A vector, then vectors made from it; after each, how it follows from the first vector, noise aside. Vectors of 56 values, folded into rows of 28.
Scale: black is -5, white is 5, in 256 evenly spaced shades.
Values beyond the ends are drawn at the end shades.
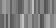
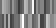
scaled up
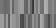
negated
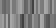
negated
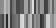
scaled up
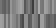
negated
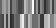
scaled up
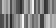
scaled up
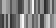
scaled up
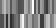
scaled up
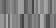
negated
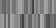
negated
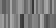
negated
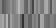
negated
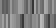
negated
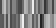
scaled up
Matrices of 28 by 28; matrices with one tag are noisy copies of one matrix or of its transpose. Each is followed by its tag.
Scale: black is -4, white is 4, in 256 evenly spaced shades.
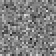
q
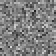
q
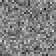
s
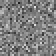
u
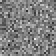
s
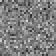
s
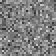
s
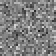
q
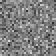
s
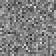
u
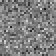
s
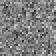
q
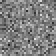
s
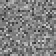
u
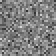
s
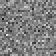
u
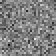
s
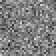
s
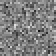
q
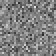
u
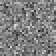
q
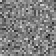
s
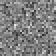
q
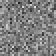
u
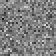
u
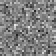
q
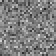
s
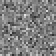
q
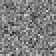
q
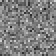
s
